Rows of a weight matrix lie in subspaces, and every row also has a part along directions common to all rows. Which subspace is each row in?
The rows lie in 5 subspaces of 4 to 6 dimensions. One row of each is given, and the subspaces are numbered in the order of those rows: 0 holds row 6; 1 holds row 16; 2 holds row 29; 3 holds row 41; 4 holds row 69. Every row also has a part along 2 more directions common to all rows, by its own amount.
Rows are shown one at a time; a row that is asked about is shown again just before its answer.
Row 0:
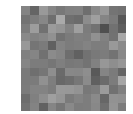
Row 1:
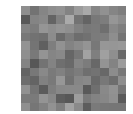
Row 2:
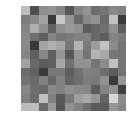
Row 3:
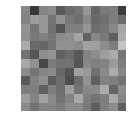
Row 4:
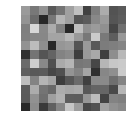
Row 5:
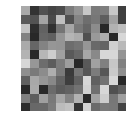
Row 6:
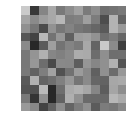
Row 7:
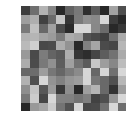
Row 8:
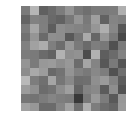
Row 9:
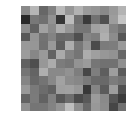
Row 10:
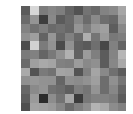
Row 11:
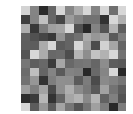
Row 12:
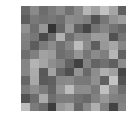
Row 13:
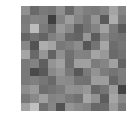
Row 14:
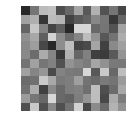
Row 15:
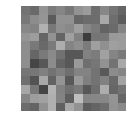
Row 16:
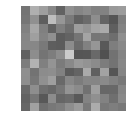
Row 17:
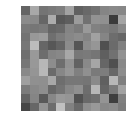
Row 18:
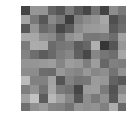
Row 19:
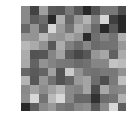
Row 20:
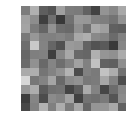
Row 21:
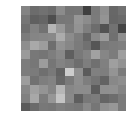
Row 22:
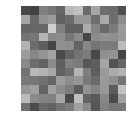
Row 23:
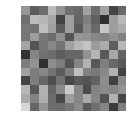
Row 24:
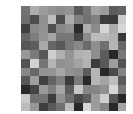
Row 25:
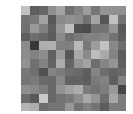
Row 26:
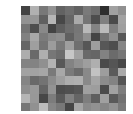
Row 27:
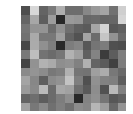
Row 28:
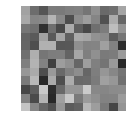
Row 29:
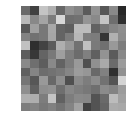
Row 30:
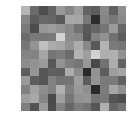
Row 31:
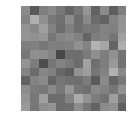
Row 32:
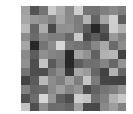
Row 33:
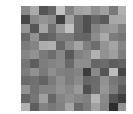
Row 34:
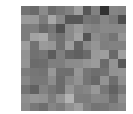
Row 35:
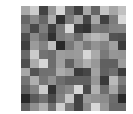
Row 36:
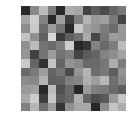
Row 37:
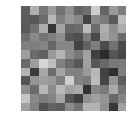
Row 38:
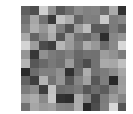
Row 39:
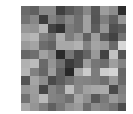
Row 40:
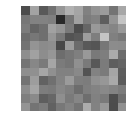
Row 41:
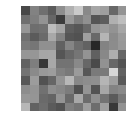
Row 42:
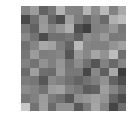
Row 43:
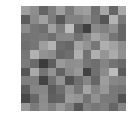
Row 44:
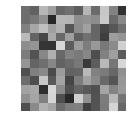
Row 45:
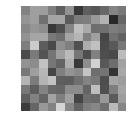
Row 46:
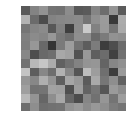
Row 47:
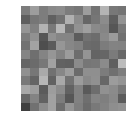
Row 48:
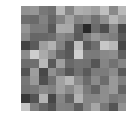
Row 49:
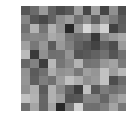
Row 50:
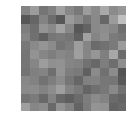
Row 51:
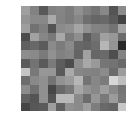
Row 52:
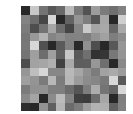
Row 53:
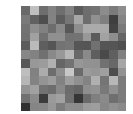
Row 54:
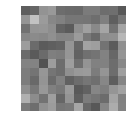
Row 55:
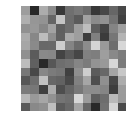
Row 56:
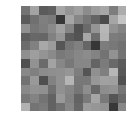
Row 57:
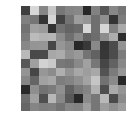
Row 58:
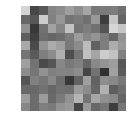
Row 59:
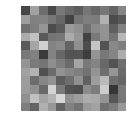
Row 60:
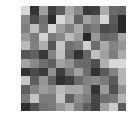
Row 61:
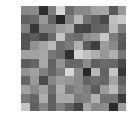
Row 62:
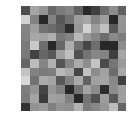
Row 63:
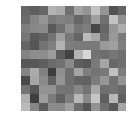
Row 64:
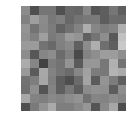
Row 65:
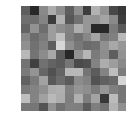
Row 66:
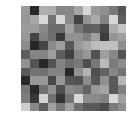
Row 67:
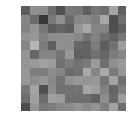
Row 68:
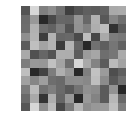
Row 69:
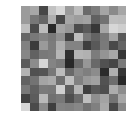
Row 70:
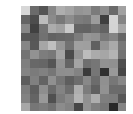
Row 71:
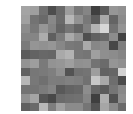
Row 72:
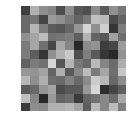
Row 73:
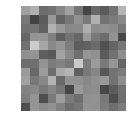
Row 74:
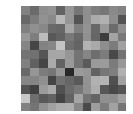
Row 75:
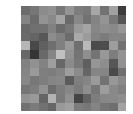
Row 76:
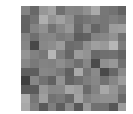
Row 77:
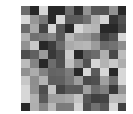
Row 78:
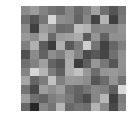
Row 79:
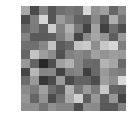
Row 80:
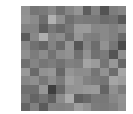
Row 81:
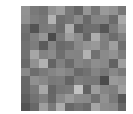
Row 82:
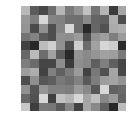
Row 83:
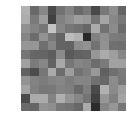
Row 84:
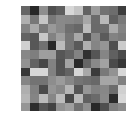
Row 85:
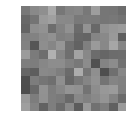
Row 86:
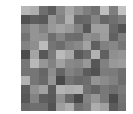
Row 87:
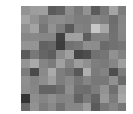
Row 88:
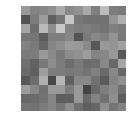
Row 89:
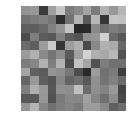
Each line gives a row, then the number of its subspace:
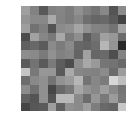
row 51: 0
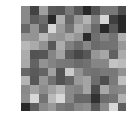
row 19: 1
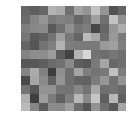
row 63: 1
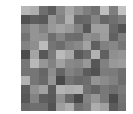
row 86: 1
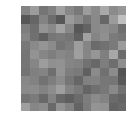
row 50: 0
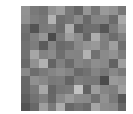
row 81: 3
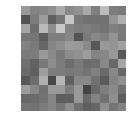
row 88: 0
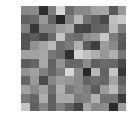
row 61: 1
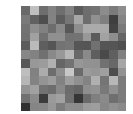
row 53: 0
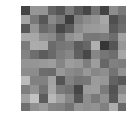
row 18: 0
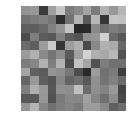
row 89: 3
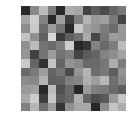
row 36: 3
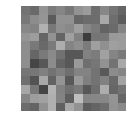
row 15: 0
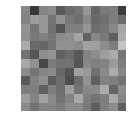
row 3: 2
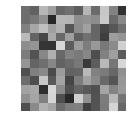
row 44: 0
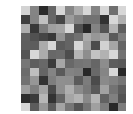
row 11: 4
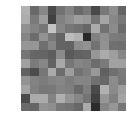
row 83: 1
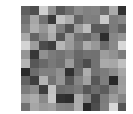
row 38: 0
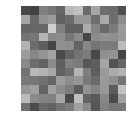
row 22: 3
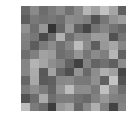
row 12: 2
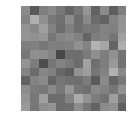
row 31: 2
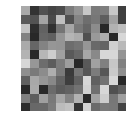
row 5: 2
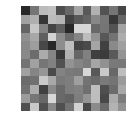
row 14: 1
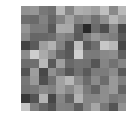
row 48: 2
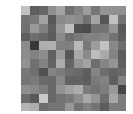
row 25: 3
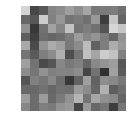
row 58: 2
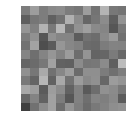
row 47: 0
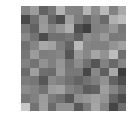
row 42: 0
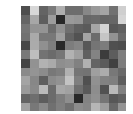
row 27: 2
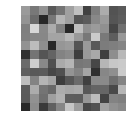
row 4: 1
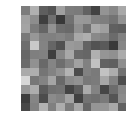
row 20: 4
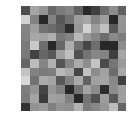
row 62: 4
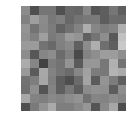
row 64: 2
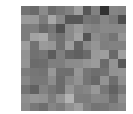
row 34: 0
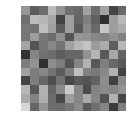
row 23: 2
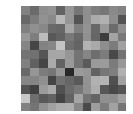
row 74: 1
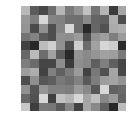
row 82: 0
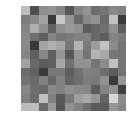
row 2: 3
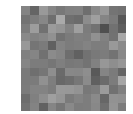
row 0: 1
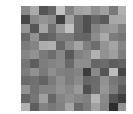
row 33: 0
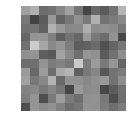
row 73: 2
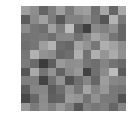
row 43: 4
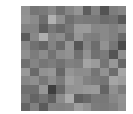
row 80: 0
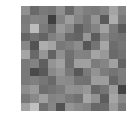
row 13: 3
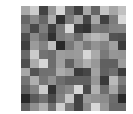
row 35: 3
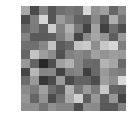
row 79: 4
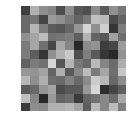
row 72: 1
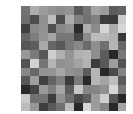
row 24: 4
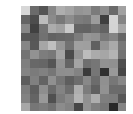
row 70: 2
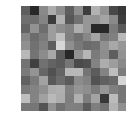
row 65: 1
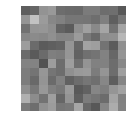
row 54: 2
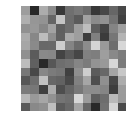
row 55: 2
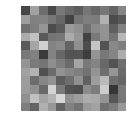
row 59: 0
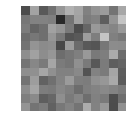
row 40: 3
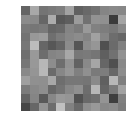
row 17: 3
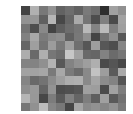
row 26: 1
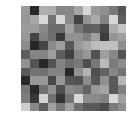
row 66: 1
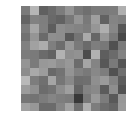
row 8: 3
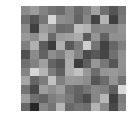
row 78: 3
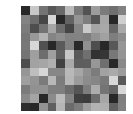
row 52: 3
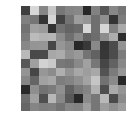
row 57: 4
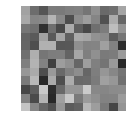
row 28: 0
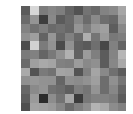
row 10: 3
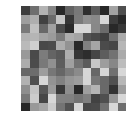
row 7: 4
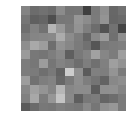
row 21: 1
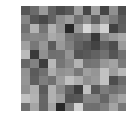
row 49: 3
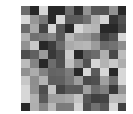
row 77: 4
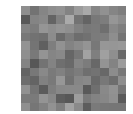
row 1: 0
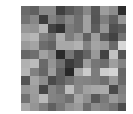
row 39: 2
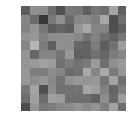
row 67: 2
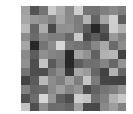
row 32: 4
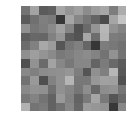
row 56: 3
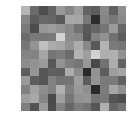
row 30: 1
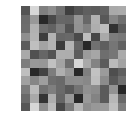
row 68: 3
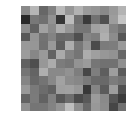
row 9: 0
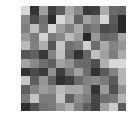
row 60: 1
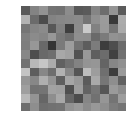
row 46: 4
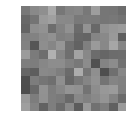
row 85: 4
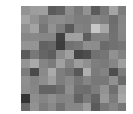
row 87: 1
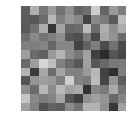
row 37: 4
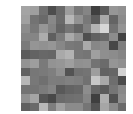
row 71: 1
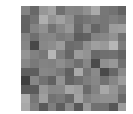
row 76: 4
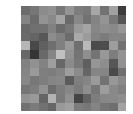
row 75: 2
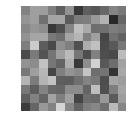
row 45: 3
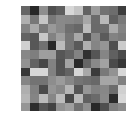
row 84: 3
